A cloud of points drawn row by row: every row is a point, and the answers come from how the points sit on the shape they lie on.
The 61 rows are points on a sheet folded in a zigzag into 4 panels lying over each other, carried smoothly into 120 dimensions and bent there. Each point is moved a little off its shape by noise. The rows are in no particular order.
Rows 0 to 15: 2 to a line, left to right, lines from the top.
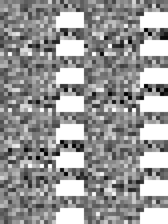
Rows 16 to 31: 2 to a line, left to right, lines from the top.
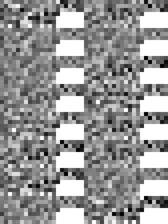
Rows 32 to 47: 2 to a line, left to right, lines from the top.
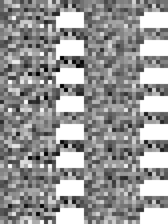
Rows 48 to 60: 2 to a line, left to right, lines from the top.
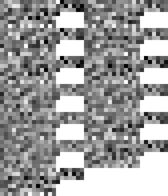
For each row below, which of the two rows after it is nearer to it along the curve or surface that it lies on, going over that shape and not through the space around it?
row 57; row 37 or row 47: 47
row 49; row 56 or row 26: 56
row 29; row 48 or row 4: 4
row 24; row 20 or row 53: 53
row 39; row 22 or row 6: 22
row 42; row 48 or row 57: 48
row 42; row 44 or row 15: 15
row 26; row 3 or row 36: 3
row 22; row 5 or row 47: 5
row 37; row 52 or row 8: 8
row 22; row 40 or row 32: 40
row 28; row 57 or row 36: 36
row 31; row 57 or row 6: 6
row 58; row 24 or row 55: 55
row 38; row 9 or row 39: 39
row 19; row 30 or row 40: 40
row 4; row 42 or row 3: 3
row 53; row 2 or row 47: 47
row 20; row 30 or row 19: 30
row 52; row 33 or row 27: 27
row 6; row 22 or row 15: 15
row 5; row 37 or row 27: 27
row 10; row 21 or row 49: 49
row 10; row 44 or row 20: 44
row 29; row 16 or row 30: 30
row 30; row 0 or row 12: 0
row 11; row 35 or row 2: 35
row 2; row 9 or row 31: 31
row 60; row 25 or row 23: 23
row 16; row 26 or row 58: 58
